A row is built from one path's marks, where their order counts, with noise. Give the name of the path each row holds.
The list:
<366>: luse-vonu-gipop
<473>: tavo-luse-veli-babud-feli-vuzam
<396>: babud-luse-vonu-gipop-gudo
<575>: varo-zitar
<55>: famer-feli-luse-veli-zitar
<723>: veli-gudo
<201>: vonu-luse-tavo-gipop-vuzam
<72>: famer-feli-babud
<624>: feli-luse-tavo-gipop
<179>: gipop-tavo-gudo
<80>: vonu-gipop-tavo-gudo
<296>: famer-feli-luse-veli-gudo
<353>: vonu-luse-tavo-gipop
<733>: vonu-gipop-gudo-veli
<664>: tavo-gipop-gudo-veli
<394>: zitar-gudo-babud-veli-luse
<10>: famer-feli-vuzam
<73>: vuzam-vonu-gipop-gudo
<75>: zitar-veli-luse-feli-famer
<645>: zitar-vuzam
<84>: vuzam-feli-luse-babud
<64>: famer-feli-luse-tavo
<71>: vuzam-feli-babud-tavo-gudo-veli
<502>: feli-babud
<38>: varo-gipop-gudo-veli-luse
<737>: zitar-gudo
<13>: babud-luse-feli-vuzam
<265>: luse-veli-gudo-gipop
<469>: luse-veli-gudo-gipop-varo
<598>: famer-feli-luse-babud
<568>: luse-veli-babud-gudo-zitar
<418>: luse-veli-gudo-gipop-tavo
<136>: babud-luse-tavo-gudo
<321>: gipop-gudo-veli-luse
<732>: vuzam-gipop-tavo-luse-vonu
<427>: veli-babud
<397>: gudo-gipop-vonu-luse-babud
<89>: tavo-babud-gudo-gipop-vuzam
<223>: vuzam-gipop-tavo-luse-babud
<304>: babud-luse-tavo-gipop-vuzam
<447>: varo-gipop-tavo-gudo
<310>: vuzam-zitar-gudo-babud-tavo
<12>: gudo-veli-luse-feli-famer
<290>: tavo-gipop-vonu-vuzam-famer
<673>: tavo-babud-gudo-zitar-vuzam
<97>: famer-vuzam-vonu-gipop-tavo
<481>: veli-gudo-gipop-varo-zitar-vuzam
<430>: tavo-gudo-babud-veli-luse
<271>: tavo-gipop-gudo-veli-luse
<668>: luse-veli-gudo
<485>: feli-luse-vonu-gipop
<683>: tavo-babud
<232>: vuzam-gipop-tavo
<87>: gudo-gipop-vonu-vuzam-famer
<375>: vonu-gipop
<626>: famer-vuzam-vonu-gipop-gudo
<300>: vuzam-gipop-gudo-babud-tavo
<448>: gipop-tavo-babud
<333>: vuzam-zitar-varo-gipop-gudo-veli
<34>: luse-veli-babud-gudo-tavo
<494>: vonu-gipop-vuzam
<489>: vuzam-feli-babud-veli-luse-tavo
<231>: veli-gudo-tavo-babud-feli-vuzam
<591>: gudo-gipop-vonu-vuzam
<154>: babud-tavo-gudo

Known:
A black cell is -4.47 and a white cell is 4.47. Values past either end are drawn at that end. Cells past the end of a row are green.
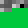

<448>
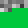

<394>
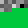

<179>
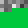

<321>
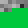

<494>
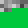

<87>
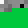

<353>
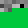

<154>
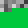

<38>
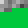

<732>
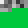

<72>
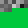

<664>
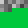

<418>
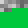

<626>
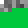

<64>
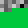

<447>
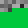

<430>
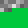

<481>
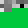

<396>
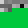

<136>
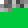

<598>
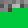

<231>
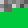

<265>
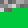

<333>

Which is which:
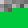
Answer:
<668>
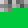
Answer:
<84>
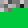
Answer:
<575>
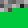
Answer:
<673>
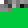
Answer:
<624>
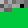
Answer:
<80>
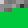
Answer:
<290>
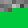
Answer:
<723>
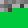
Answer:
<34>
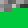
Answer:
<232>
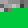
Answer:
<73>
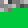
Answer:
<645>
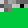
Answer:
<397>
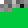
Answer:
<485>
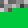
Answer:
<310>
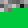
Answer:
<737>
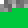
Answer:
<296>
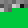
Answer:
<89>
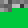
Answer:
<427>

